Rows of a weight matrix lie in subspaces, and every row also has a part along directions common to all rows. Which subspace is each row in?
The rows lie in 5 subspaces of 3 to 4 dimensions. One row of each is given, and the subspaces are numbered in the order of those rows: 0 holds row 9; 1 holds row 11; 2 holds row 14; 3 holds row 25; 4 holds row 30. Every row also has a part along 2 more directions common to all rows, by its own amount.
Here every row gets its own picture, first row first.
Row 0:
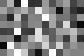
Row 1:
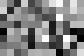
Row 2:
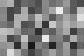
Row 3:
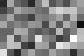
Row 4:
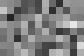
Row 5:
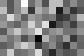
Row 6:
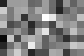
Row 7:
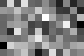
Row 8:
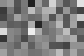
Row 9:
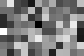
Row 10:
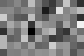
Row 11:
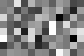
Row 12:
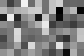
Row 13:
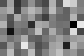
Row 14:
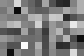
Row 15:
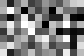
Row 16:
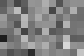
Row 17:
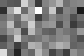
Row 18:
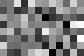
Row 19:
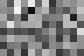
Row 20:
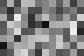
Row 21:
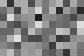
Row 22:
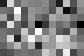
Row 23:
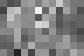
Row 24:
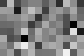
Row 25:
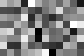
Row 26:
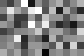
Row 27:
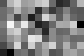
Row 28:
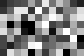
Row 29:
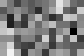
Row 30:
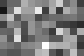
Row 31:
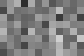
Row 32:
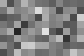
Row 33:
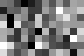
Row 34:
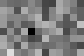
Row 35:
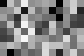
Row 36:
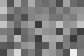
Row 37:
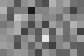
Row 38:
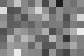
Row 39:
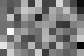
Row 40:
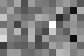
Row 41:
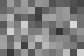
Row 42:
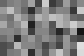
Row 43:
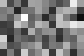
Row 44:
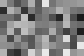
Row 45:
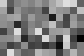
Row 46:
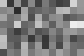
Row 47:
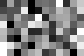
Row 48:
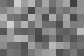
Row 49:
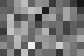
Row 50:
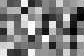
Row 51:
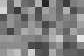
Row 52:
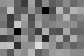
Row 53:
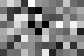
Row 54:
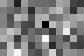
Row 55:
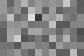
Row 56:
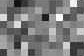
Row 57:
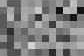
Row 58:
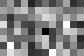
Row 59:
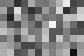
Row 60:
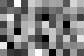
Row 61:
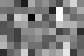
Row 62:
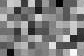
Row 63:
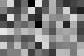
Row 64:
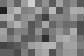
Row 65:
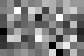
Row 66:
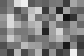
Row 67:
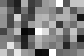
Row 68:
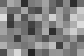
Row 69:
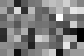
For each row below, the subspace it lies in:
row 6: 4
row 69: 1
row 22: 2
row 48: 0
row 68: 4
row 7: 3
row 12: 2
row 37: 3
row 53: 3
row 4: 4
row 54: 3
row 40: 1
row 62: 2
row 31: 1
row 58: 3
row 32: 1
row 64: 4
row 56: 2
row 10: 0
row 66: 2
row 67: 3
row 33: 1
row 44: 4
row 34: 0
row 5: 1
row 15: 4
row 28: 4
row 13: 0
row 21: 2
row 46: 2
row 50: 4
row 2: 3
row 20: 3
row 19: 0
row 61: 2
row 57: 2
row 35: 4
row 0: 3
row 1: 1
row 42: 4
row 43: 2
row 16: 4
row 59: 2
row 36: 1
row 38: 4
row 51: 4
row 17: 4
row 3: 1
